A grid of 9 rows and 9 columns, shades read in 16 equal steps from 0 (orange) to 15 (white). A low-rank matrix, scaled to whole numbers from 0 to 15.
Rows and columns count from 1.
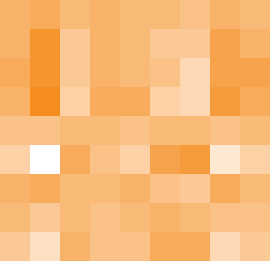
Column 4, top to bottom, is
5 5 5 4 6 7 6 7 7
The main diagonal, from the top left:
5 1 8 4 7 3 8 7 8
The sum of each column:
54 51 58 52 56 55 61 53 54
